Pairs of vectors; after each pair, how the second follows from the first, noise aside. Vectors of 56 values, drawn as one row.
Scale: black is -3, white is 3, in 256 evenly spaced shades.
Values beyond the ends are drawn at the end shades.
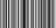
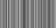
shrunk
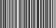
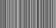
shrunk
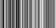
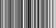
shuffled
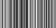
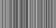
shrunk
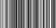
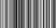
copied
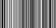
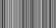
shrunk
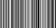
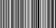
copied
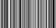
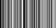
shuffled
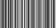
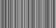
shrunk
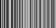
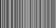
shrunk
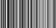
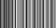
shuffled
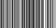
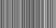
shrunk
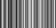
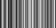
copied
